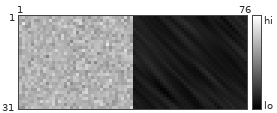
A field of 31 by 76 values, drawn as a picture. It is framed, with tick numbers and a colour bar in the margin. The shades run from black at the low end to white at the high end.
It is made of 1 by 2 panels. Panel 1,1: high, fine-grained. Panel 1,2: very low, slanting down to the right, faint in contrast.
